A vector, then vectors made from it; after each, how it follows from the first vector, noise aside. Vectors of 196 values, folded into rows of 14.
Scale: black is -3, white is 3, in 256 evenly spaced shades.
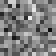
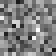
wrapped around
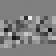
partly zeroed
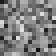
wrapped around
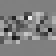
partly zeroed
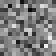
wrapped around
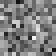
wrapped around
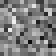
wrapped around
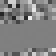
partly zeroed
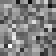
wrapped around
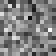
negated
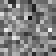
negated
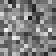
negated
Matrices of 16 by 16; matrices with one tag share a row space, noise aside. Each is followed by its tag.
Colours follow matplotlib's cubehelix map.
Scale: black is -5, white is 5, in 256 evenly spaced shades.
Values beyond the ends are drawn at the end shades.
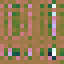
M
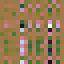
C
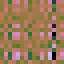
M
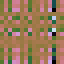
M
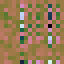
C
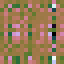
M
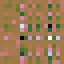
C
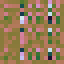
C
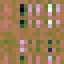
C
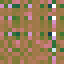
M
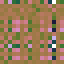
M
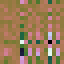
C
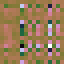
C
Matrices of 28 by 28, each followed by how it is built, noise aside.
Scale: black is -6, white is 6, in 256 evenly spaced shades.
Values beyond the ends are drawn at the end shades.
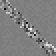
banded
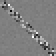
banded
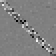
banded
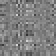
low rank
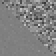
upper triangular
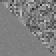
upper triangular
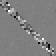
banded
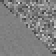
upper triangular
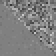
upper triangular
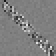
banded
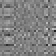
low rank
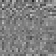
low rank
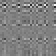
low rank
